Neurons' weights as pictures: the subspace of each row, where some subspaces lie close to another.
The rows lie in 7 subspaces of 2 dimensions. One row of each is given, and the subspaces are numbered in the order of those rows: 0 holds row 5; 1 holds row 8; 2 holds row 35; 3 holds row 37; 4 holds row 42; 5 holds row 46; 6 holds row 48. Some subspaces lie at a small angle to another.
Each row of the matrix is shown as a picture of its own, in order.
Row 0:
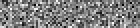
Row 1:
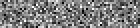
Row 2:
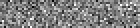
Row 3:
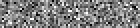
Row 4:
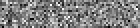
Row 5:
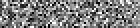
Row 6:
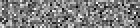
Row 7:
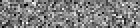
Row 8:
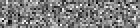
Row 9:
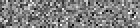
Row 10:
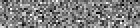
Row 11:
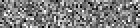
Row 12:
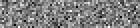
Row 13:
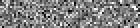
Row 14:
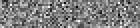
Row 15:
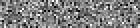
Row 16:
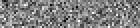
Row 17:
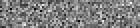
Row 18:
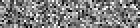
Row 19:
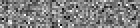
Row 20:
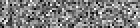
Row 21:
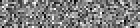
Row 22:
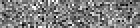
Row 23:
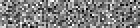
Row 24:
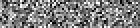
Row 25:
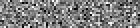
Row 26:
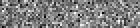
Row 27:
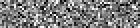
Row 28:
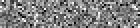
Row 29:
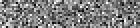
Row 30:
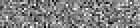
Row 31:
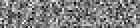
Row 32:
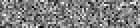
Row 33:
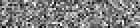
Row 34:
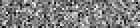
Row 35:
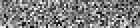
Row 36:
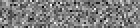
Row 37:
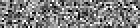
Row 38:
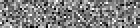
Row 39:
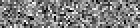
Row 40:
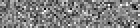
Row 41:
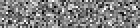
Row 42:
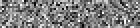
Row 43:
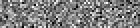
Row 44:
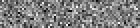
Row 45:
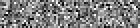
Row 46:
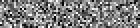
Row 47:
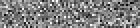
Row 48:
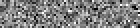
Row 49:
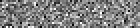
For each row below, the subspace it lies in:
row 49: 6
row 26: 4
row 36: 0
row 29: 5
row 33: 4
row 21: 6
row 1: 4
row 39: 5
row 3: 3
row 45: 3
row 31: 0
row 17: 2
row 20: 1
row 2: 0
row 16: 2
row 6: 1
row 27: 6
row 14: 2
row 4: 3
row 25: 0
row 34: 4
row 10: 2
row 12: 3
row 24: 0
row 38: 5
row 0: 2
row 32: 4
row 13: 6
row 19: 1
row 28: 6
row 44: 5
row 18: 4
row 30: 0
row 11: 5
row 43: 0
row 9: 1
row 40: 6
